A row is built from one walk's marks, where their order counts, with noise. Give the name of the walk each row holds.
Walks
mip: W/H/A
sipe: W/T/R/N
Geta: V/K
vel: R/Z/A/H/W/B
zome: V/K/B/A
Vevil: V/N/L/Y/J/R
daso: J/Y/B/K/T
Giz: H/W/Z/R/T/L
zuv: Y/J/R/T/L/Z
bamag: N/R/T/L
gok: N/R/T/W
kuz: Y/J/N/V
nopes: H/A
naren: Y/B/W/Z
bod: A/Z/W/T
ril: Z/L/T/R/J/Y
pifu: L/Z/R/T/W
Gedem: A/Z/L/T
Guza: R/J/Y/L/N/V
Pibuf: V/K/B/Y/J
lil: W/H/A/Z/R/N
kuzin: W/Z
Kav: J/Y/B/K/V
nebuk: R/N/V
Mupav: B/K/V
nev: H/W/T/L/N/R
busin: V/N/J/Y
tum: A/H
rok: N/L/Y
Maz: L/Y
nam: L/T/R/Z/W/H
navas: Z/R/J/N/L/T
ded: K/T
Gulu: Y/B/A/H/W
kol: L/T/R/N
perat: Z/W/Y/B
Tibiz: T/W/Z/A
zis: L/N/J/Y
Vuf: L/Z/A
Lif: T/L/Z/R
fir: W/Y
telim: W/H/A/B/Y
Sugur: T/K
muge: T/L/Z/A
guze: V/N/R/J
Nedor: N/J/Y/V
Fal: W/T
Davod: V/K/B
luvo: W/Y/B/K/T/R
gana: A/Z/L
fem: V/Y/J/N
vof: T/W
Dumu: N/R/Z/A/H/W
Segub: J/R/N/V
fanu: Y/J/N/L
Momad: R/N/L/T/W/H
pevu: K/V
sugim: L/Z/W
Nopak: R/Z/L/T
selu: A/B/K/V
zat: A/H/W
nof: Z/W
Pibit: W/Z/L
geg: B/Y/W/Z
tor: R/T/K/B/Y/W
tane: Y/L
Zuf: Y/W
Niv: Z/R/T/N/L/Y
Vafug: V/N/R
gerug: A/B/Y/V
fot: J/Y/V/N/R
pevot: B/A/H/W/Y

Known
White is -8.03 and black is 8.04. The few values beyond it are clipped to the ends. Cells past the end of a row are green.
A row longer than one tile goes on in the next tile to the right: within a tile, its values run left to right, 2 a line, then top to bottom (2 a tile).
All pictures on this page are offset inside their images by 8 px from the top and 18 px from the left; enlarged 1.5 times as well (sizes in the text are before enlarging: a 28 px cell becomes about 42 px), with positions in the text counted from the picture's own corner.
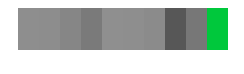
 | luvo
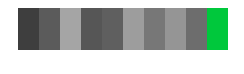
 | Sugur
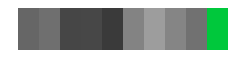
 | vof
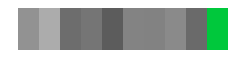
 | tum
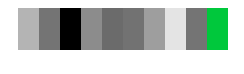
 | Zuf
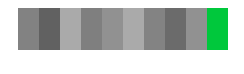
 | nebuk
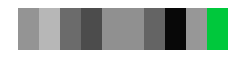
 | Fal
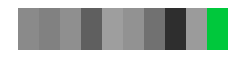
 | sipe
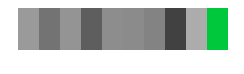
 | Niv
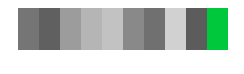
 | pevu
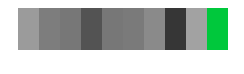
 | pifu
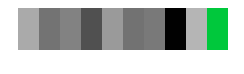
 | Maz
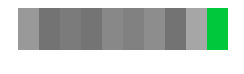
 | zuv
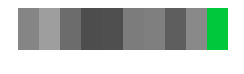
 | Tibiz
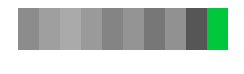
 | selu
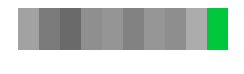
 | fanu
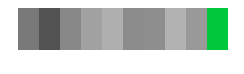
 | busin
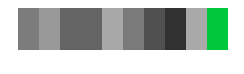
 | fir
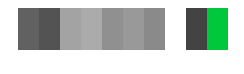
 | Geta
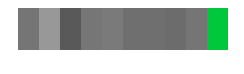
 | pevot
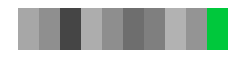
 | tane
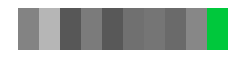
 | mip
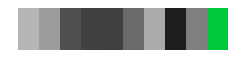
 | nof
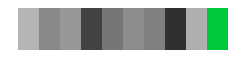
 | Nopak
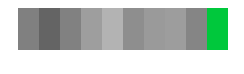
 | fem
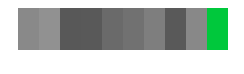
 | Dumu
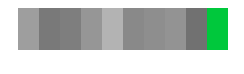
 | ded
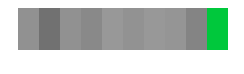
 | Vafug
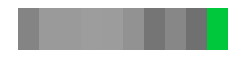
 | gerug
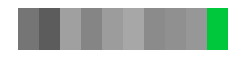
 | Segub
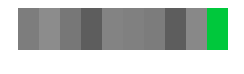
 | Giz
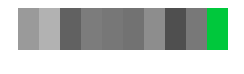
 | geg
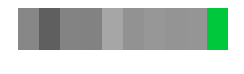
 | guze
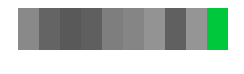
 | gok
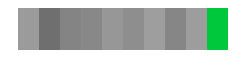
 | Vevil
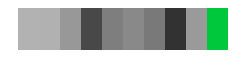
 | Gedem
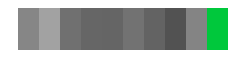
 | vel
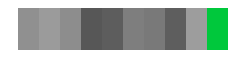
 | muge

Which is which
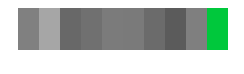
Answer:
telim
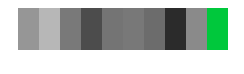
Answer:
bod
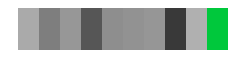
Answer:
navas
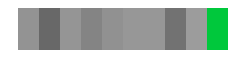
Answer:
Guza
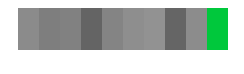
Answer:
nev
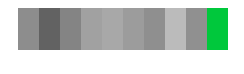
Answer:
kuz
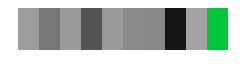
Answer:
kol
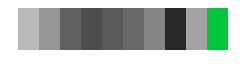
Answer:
sugim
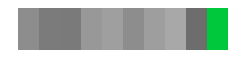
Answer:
Pibuf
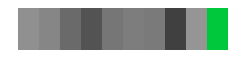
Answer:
nam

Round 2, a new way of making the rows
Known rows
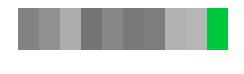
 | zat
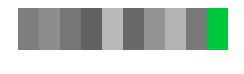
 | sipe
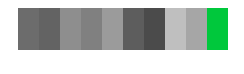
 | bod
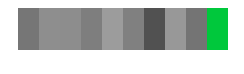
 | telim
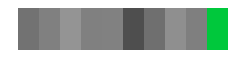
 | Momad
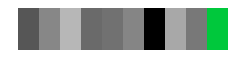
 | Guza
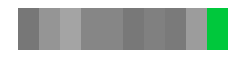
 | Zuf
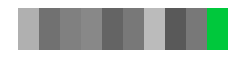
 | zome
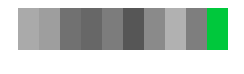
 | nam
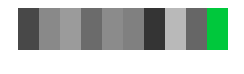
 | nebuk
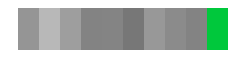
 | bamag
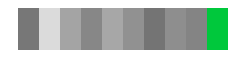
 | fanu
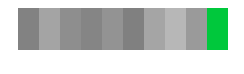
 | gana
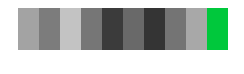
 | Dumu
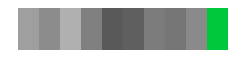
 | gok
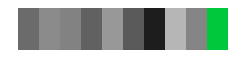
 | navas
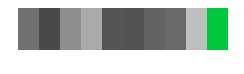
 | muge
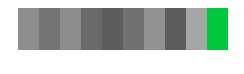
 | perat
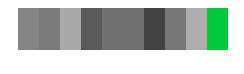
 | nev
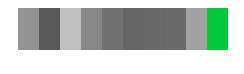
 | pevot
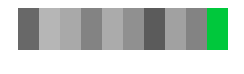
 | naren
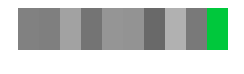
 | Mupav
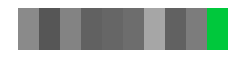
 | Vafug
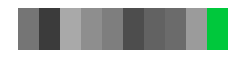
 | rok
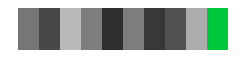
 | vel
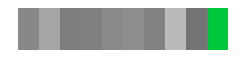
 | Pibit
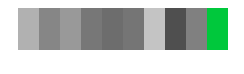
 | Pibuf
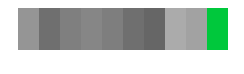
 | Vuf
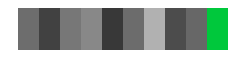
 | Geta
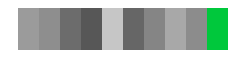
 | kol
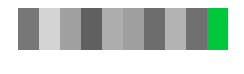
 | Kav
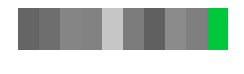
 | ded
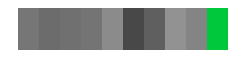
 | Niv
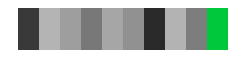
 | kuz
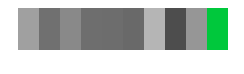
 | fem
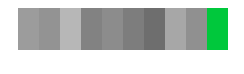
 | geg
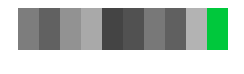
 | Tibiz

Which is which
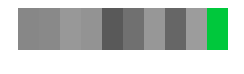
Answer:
vof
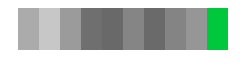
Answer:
Giz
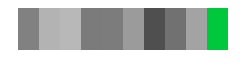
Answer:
Gulu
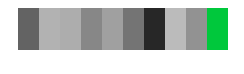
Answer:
zuv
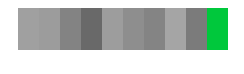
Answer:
luvo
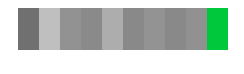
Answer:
tane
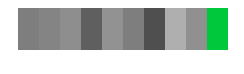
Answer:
lil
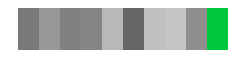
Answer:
tum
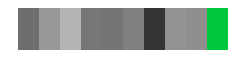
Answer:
Nedor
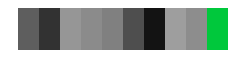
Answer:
Nopak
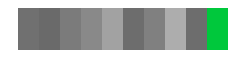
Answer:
fir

